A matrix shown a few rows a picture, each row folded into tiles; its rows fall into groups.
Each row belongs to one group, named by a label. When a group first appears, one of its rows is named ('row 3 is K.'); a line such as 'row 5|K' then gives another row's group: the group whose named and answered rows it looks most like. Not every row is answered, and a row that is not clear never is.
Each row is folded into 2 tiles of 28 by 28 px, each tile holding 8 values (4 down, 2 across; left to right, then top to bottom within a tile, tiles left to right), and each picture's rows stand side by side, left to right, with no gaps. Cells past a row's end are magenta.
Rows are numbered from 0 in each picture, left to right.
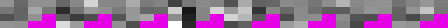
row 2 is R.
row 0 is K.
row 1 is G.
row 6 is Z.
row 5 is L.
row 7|G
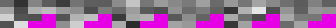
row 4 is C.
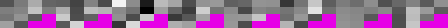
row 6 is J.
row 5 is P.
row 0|P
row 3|K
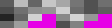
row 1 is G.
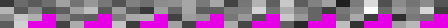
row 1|C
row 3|R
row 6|P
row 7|G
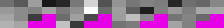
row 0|J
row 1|P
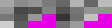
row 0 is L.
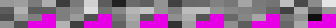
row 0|R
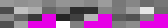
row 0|C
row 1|L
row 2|G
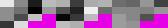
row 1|K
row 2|J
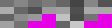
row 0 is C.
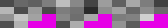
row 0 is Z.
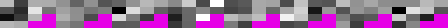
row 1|J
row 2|C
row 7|C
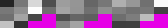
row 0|P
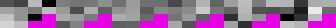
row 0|J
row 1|Z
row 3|P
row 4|R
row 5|K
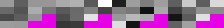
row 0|K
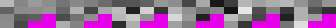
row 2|Z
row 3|J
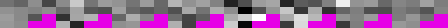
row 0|J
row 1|R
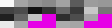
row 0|L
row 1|K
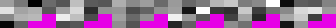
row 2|L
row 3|Z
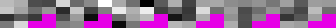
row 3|K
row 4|L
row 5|K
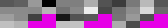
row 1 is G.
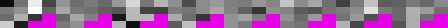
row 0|P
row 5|L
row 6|P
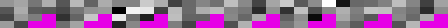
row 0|R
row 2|C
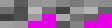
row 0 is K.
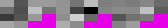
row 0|K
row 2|G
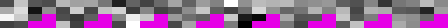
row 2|Z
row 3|C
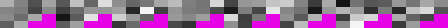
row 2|Z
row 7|C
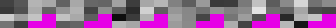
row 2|K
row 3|J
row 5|R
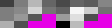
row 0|P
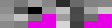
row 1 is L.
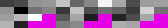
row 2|K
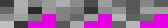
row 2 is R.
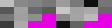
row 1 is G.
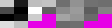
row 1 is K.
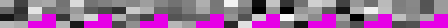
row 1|R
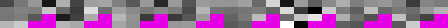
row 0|J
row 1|K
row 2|J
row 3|K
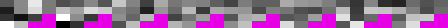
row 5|L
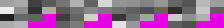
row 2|L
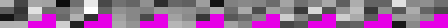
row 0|K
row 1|P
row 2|J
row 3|J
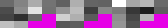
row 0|G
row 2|L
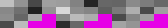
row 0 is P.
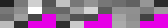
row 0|P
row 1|C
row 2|J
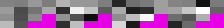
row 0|L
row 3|G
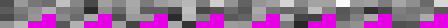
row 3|R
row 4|K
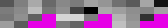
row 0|P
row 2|J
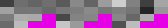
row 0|Z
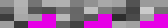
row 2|K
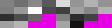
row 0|G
